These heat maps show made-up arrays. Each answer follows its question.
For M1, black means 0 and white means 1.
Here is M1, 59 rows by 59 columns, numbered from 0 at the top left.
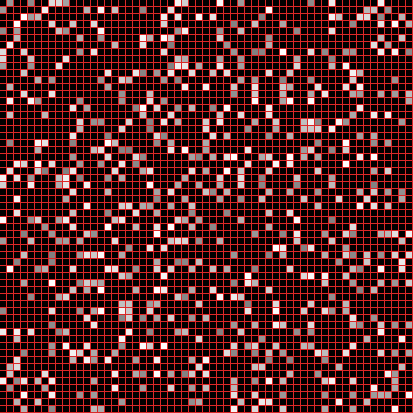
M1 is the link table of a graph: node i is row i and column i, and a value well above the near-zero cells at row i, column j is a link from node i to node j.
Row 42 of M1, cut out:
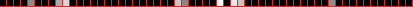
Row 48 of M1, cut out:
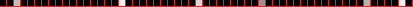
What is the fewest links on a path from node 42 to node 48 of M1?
3
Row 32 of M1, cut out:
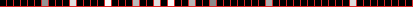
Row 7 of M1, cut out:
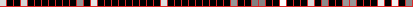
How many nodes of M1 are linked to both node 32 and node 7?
1
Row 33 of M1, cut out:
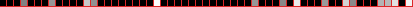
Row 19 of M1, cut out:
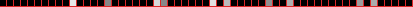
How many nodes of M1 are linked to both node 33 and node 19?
1
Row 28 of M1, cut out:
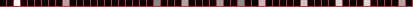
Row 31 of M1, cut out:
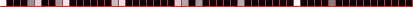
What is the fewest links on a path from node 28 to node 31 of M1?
1
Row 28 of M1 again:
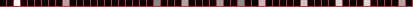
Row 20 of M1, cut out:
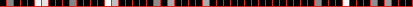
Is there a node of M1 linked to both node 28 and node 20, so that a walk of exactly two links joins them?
yes
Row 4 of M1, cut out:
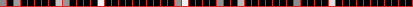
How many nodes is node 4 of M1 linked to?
11
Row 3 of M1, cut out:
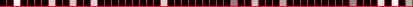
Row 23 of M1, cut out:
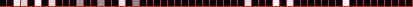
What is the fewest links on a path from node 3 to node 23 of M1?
1
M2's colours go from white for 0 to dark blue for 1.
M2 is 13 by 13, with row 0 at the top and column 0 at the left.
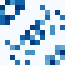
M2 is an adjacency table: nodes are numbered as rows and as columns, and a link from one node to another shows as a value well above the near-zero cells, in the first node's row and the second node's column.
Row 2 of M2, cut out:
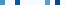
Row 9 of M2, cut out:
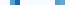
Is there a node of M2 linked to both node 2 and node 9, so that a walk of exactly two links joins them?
yes
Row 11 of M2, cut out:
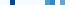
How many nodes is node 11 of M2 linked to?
4
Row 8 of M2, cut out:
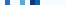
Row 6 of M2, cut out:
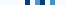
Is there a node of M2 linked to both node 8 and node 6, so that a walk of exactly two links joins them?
yes
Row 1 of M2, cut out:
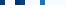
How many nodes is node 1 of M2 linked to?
4
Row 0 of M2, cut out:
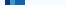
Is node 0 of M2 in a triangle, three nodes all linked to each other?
yes
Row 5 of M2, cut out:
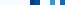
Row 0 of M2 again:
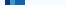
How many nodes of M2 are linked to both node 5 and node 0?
0
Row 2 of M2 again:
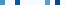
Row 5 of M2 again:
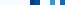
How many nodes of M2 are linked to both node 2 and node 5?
0
